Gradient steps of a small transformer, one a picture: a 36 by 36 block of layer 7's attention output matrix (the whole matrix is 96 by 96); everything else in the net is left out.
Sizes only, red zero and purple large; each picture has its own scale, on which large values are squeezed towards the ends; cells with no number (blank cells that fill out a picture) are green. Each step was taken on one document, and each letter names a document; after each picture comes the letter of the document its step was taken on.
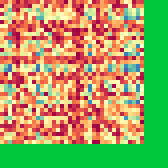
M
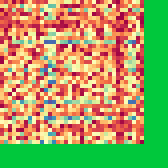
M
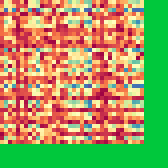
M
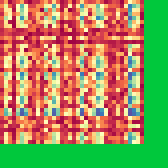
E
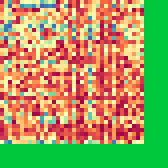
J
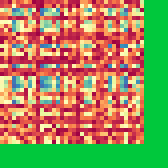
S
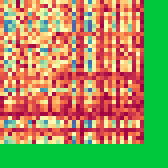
J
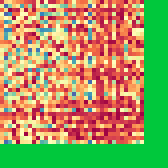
J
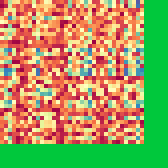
M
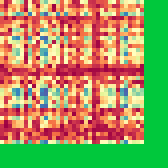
S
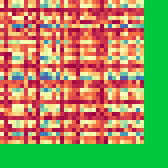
S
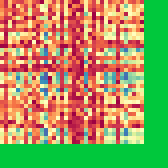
S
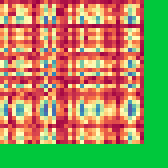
E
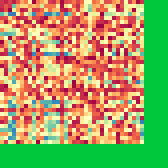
M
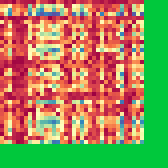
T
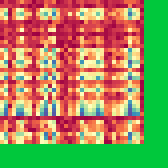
E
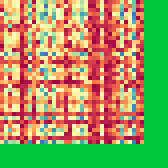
T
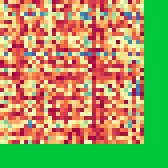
M
